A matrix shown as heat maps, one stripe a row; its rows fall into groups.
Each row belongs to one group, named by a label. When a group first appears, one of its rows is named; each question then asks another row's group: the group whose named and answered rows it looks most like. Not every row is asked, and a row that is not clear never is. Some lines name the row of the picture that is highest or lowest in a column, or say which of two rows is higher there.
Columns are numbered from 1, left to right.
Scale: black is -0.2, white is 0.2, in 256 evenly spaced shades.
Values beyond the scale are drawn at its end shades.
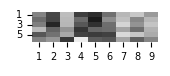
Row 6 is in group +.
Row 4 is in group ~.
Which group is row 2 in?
~
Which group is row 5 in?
~
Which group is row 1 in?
~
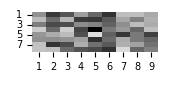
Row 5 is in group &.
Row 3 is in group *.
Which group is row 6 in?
+
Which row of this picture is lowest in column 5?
4
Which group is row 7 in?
*
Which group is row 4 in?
~
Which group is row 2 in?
~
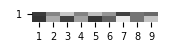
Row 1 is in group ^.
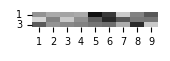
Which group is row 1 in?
+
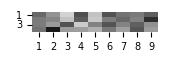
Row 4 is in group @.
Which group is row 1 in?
&
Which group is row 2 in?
&
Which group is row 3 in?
+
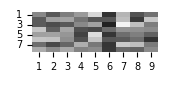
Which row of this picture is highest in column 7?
3
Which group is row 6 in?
&
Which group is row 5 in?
&
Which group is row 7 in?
*
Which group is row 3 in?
*
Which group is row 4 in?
~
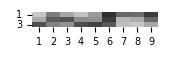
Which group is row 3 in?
~
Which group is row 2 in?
*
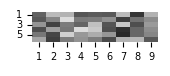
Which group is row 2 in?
^
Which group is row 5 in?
^
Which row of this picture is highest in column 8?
6
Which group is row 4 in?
^
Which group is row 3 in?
@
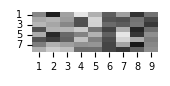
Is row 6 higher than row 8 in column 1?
No
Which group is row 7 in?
+
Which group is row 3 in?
&
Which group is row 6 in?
*
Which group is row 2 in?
&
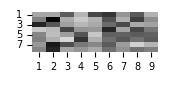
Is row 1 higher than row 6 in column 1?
Yes
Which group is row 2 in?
@
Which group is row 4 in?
+
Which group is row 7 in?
*
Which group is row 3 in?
^
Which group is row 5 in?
&
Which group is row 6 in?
&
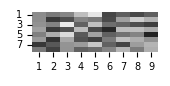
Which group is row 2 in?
*
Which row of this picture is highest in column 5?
1
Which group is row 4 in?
*
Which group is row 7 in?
^
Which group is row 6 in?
~
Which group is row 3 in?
&
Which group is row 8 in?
~
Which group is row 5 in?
&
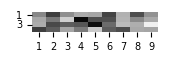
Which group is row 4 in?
^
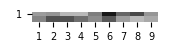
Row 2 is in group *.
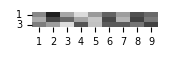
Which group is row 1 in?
@
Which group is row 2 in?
@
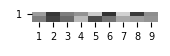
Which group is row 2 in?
*
